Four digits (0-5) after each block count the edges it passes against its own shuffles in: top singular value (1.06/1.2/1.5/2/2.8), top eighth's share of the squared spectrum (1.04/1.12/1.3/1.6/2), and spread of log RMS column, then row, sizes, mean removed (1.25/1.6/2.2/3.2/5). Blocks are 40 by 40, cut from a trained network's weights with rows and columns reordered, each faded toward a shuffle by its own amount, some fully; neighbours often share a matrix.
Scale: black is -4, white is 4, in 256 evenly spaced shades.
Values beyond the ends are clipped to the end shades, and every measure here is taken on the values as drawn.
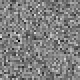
0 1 0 0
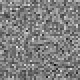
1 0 0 0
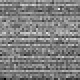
4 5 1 3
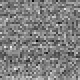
2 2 0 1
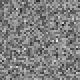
0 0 0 0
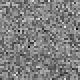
0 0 0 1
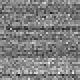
4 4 0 2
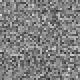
1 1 0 0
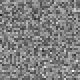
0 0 0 0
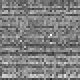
4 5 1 3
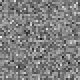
0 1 0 0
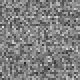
1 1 0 0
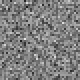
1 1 0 0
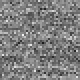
2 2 0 0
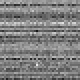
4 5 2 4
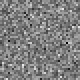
0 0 0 0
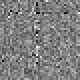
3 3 1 1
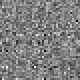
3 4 1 1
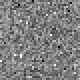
0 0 0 0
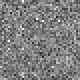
1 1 0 0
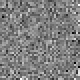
3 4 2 1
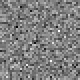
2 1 0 0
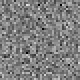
3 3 0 0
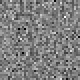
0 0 0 0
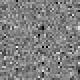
3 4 2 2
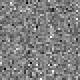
2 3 1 0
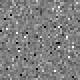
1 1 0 0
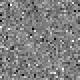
0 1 0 0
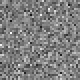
2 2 0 0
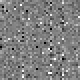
2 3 1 0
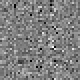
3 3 1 1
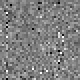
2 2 1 0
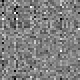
3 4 2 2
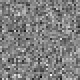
3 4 1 2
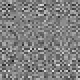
4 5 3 3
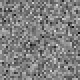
1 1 0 0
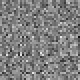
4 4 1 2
